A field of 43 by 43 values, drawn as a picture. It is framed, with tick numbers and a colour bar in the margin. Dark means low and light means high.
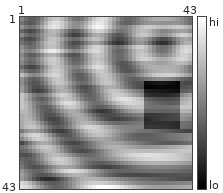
Rings: centred on the top right. Ninth with the lowest average: middle right. Mirror symmetry: none. Slope: none. Odd patch: lower, in the middle right.
